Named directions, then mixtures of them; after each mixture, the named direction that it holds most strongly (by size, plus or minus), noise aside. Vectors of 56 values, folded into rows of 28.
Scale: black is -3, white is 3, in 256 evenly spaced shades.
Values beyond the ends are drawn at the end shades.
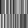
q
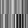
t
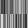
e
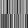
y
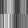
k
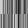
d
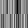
y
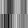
k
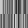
d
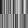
d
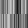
k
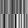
t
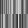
d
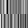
q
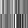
t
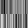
e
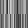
y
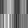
k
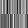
y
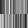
q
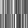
t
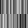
q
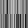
y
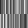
q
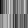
k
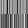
y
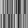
d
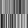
e
